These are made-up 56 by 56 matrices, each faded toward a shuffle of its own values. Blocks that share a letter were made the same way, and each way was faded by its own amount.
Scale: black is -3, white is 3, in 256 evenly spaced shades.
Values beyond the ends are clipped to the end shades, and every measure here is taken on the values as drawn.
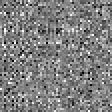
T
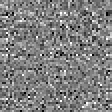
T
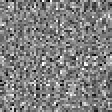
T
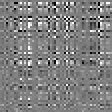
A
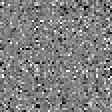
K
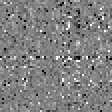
K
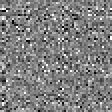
T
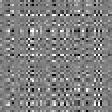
A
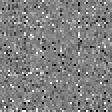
K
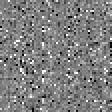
K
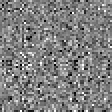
T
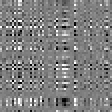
A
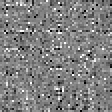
K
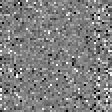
K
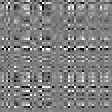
A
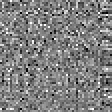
T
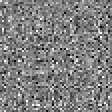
T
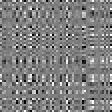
A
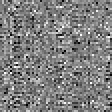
T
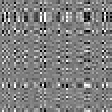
A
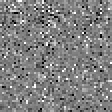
K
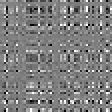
A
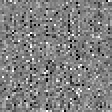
K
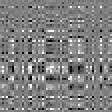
A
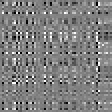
A
